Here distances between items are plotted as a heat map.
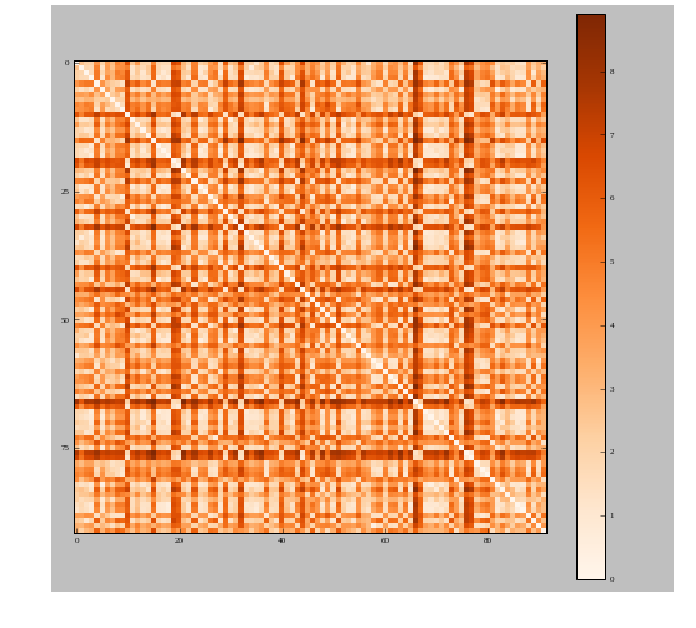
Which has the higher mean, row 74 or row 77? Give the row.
77
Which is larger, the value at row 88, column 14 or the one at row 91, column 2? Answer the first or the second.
the first
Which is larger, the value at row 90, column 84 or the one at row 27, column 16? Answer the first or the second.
the second
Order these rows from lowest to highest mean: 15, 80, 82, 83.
82, 83, 80, 15
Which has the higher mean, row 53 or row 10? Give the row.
10
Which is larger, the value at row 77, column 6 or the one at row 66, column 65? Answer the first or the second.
the second
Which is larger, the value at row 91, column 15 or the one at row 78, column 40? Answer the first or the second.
the first
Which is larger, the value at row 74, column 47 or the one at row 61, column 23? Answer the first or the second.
the first
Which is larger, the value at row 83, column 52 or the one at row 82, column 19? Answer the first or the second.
the second
